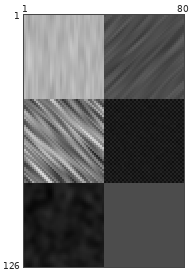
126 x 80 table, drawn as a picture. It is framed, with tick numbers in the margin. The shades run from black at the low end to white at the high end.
It is made of 3 by 2 panels. Panel 1,1: high, streaked downward, faint in contrast. Panel 1,2: low, slanting up to the right, faint in contrast. Panel 2,1: middling, slanting down to the right, strong in contrast. Panel 2,2: very low, checkered, faint in contrast. Panel 3,1: very low, blotchy, faint in contrast. Panel 3,2: low, flat.
